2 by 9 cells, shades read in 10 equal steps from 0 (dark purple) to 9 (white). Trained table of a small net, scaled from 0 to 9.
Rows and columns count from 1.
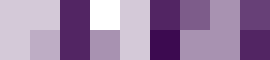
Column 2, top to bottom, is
7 6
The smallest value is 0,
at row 2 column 6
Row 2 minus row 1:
0 -1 0 -4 0 -1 2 0 -1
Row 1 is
7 7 1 9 7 1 3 5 2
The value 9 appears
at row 1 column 4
